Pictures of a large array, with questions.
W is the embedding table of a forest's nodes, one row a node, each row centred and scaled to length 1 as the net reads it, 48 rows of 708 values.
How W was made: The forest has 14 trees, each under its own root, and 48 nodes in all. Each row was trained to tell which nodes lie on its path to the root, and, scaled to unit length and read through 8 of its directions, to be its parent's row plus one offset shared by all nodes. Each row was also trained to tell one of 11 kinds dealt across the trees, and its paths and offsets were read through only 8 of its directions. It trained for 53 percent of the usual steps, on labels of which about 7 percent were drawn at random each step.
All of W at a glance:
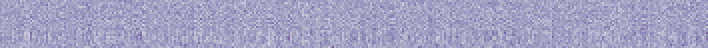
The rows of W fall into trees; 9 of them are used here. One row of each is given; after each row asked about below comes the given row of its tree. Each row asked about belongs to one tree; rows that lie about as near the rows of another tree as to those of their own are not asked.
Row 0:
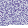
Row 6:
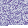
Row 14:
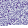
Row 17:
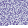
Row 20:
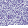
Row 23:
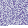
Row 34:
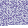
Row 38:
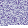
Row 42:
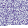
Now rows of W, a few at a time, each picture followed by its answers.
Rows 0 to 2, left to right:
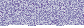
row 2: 23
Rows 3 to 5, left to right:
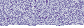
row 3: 20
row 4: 38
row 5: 34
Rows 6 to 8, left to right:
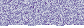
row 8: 20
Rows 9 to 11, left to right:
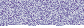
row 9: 34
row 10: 23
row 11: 0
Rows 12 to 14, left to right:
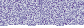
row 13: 42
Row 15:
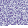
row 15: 20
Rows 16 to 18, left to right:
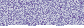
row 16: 14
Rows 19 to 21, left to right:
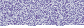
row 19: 0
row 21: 38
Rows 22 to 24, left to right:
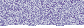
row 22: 0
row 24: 17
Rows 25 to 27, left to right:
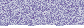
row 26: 0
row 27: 34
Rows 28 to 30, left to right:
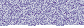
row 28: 14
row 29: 14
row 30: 6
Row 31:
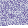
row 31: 0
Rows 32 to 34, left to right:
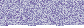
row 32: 38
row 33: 17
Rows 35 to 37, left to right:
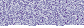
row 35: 6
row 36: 38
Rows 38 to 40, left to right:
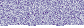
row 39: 6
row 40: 17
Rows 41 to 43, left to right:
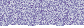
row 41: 20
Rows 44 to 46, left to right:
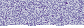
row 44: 42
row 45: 34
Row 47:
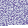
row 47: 14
